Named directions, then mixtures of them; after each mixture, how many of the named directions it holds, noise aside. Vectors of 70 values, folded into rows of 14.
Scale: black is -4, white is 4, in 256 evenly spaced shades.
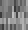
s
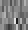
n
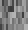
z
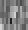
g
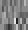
one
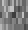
one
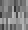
one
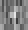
three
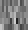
two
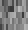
one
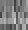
two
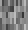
two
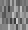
three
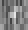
three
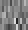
one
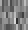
two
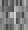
three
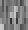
two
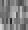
one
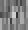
two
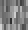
one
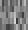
two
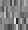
one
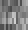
three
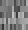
one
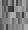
one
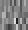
one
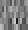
three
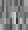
three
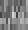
two
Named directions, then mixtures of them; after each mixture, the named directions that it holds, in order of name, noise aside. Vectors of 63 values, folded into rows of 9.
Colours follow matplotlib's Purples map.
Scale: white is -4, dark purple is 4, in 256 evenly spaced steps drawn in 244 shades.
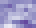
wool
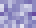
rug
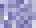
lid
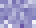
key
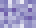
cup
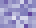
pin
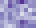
cup, rug, wool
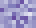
pin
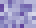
rug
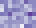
pin, rug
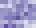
key, wool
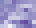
key, wool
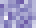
lid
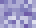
key, pin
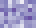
cup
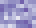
lid, wool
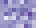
cup, lid, pin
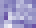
lid, wool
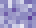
cup, rug
